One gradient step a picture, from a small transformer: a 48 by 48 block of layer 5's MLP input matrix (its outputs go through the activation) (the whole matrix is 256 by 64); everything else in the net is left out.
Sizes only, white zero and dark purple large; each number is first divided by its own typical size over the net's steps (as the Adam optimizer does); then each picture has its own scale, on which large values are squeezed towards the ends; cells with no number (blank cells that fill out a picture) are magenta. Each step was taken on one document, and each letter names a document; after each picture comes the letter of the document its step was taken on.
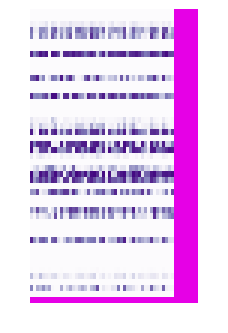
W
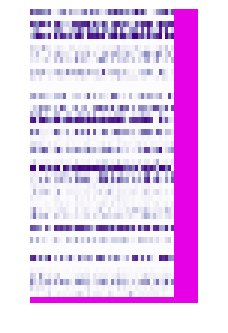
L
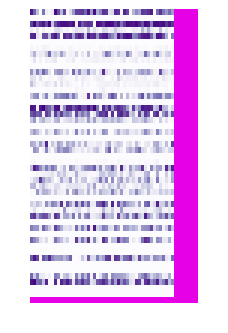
L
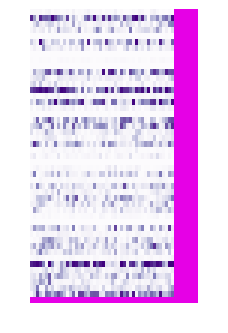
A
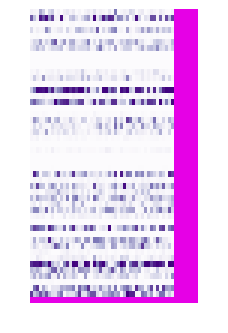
A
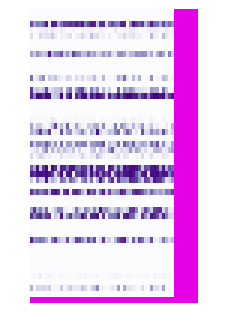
W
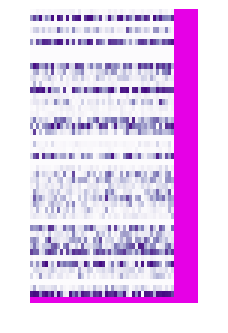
A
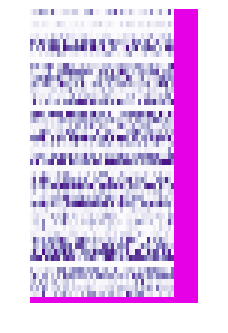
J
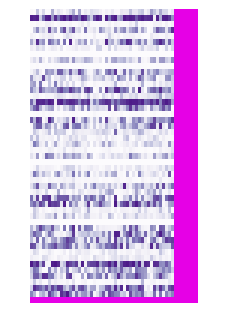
A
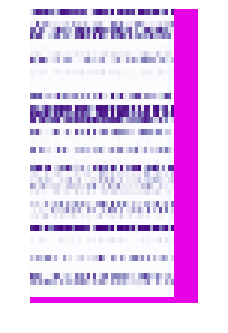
L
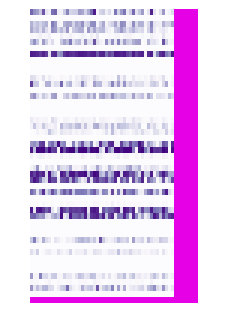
W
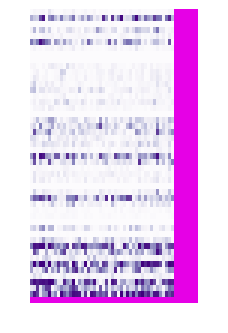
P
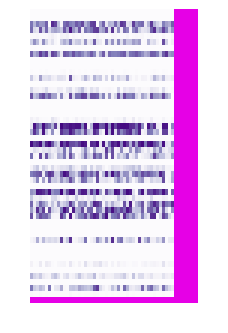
W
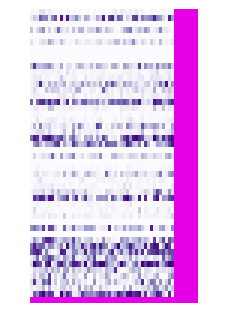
P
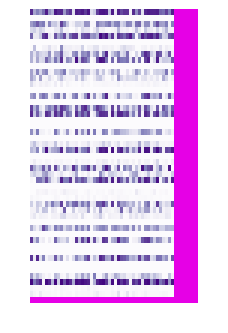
L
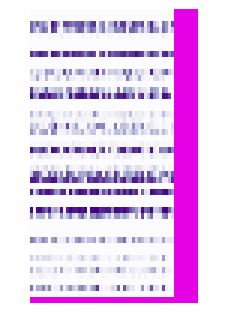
W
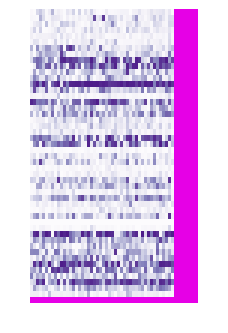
J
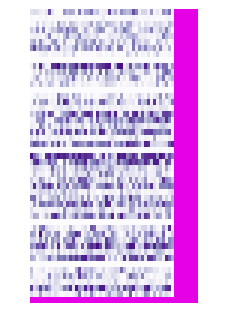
J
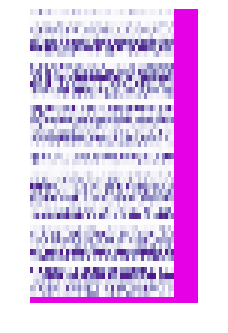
J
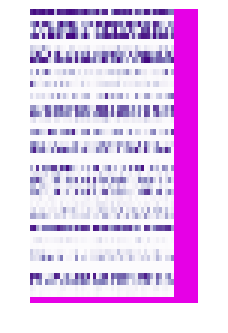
L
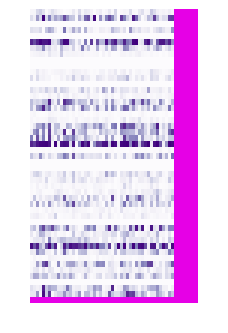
A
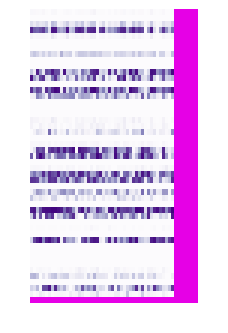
W
